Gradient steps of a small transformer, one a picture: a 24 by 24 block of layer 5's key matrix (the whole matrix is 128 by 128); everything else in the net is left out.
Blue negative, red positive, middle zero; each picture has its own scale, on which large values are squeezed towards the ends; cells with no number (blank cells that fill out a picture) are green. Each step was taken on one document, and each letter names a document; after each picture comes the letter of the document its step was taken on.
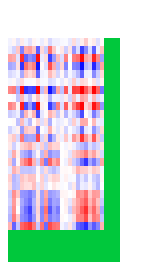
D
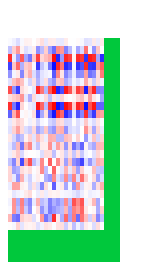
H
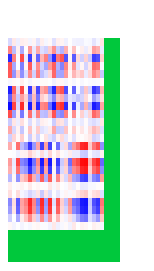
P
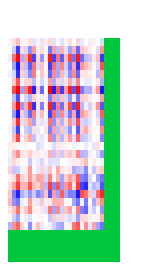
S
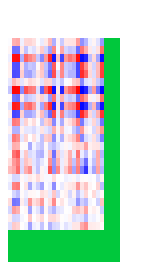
S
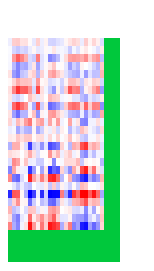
S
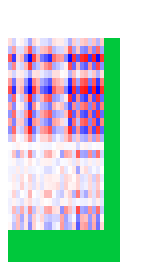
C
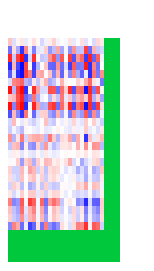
H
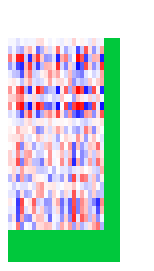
H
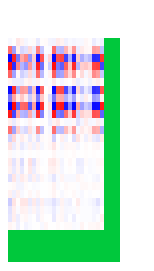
P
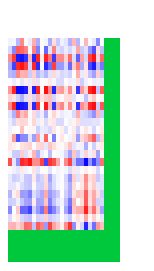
D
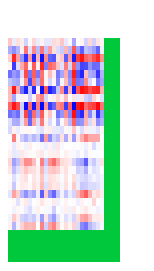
D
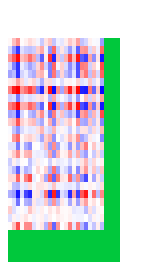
S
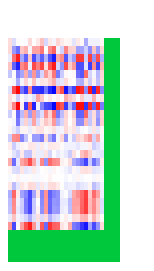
D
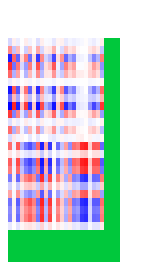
P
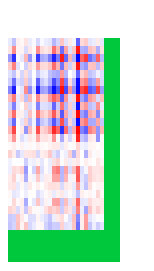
C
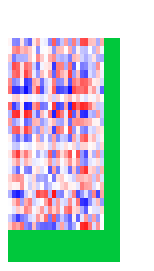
S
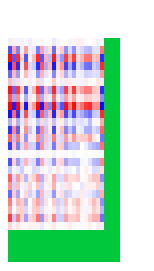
P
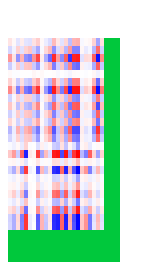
C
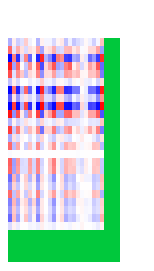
P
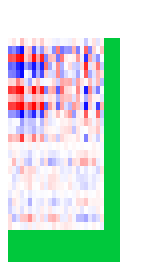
H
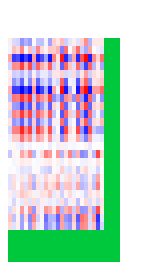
C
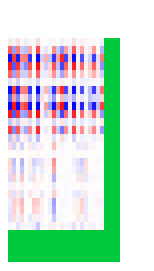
P
